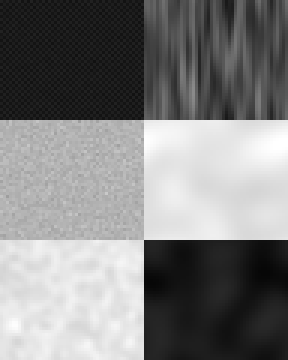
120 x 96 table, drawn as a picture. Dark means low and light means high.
It is made of 3 by 2 panels. Panel 1,1: very low, checkered, faint in contrast. Panel 1,2: low, streaked downward. Panel 2,1: high, fine-grained, faint in contrast. Panel 2,2: very high, smooth, faint in contrast. Panel 3,1: very high, blotchy, faint in contrast. Panel 3,2: very low, smooth, faint in contrast.
